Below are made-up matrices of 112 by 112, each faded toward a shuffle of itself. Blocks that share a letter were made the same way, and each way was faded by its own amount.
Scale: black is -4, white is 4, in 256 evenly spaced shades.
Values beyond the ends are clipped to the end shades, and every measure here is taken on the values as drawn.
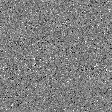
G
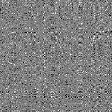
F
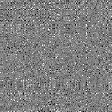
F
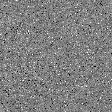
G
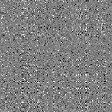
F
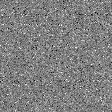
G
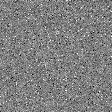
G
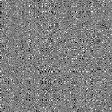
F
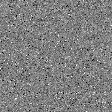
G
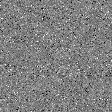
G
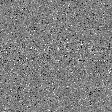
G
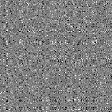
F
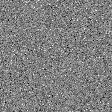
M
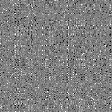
F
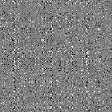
F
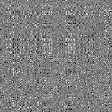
F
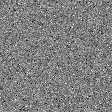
M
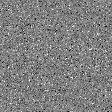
G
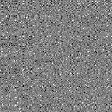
F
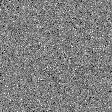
M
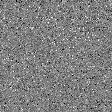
G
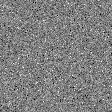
M
